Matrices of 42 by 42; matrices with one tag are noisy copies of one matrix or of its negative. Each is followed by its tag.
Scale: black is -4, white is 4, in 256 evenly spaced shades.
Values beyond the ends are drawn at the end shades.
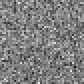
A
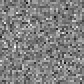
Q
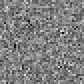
Q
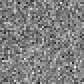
A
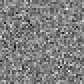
Q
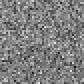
A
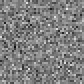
Q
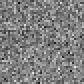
A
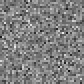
Q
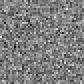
Q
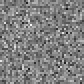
Q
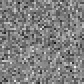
A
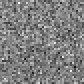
A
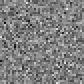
Q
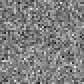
A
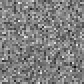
A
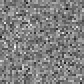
Q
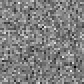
A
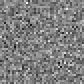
Q
